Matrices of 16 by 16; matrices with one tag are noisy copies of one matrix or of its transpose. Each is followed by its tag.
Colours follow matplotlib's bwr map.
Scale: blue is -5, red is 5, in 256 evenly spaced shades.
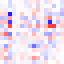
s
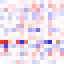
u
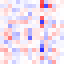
u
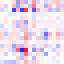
s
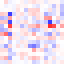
s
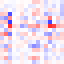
s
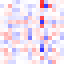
u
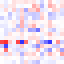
u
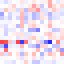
u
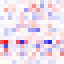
u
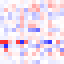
u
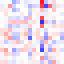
u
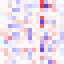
u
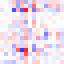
s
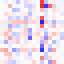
u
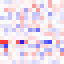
u
